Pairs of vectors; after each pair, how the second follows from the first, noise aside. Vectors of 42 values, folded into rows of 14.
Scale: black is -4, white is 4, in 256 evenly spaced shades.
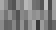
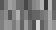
negated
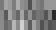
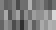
negated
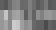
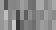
sign-scrambled
